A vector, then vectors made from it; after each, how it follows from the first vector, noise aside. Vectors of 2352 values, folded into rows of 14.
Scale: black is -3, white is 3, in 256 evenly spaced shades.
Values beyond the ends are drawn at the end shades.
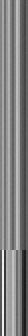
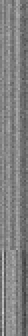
shrunk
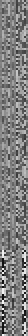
sign-scrambled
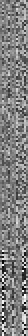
sign-scrambled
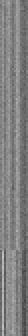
shrunk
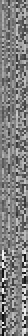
sign-scrambled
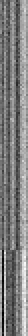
negated
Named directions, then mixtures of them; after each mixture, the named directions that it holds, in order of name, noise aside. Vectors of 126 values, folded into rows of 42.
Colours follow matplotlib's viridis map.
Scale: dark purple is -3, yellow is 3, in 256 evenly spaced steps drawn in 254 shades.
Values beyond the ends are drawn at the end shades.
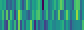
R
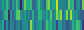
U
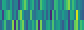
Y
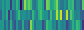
U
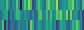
U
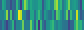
R, U, Y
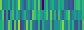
R, Y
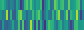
R, U, Y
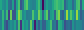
R, U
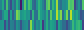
U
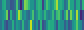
R, U, Y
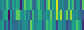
U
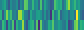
R, Y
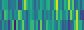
U, Y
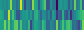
U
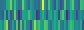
R
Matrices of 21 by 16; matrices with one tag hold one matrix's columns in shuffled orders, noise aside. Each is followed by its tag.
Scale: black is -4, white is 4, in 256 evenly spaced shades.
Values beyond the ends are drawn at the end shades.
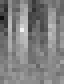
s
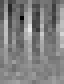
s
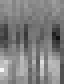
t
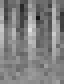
s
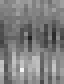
t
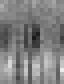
t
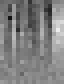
s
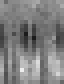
t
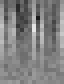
s
